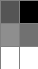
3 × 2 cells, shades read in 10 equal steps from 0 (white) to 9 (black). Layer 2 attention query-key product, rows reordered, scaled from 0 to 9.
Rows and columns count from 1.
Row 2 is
4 5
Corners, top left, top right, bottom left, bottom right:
6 9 0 0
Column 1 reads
6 4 0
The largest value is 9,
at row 1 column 2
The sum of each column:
10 14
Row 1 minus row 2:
2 4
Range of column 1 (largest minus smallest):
6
